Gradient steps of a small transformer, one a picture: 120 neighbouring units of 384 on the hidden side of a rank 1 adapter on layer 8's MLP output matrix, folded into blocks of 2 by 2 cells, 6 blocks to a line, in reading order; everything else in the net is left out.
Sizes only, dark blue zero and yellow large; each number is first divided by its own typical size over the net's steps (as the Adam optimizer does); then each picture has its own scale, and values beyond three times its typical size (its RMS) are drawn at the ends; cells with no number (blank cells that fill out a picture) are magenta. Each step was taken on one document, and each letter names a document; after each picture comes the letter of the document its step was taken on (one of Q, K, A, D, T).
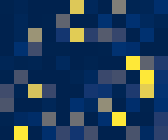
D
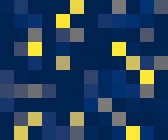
D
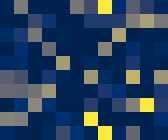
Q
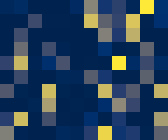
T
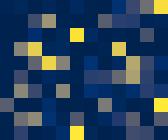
D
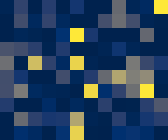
D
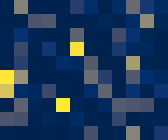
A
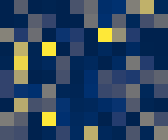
Q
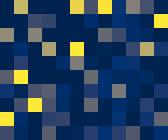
Q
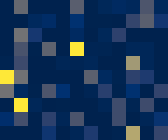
A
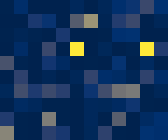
T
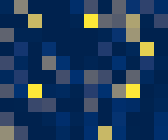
T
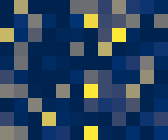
Q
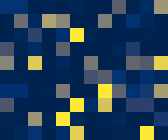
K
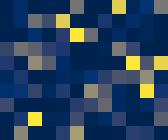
D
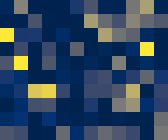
T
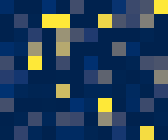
K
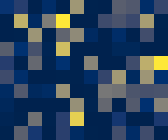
K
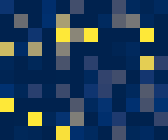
K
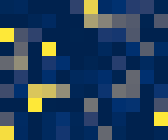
T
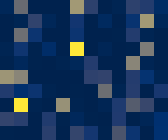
A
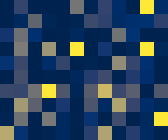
T
